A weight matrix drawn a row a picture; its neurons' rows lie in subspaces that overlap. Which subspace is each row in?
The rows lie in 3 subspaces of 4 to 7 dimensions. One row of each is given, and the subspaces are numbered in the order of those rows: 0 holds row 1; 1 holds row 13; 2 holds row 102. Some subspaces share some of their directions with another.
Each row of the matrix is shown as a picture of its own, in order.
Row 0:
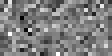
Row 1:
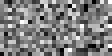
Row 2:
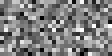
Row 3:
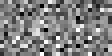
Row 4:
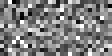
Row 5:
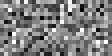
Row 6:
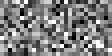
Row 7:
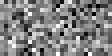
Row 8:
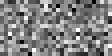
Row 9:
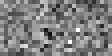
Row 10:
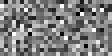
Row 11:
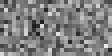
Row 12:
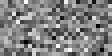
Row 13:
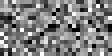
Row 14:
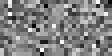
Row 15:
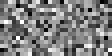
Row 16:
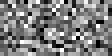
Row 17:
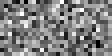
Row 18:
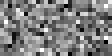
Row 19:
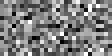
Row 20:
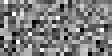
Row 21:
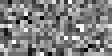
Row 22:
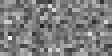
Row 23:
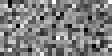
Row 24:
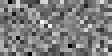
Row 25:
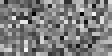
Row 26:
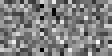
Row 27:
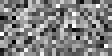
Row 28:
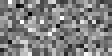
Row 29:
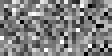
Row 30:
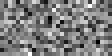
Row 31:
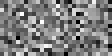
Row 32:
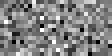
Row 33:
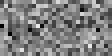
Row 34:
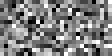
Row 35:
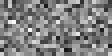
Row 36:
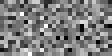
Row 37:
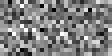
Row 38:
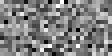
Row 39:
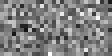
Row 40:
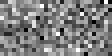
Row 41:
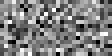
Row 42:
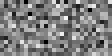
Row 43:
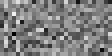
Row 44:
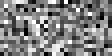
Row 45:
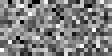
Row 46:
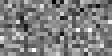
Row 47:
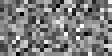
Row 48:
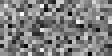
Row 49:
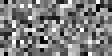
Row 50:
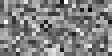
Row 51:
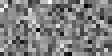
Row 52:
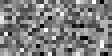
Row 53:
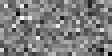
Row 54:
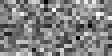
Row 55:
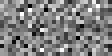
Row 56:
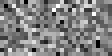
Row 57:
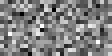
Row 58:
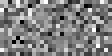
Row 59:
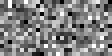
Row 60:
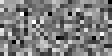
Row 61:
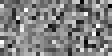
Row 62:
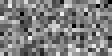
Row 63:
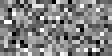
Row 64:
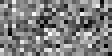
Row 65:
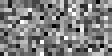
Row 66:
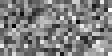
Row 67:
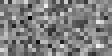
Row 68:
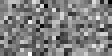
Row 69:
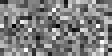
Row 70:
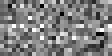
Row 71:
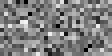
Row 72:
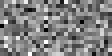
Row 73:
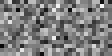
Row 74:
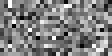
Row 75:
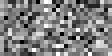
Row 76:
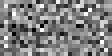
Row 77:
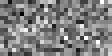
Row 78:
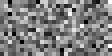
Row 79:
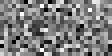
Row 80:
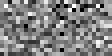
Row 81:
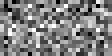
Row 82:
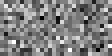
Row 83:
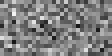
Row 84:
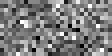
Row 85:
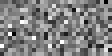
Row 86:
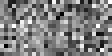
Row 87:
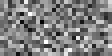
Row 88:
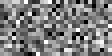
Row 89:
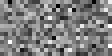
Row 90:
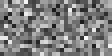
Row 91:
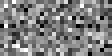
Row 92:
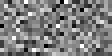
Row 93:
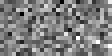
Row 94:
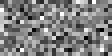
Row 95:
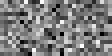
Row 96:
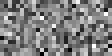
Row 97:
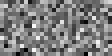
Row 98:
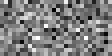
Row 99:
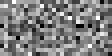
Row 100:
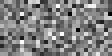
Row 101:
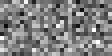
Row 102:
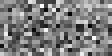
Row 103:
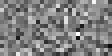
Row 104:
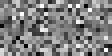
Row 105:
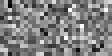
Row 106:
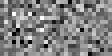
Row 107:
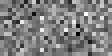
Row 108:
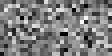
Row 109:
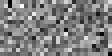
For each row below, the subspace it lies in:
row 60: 2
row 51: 2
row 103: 2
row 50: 2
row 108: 0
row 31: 2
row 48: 2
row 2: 1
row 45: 2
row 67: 0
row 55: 2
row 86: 1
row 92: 0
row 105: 0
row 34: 2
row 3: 2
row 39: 0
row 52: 1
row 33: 1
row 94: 1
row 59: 0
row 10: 1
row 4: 2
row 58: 2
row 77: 0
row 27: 1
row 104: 2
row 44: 2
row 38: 2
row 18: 1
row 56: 0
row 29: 0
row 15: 2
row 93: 2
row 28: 2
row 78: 0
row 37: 0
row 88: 1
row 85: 0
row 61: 1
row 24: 2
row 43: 1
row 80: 0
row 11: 2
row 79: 2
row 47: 2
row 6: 0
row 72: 2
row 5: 0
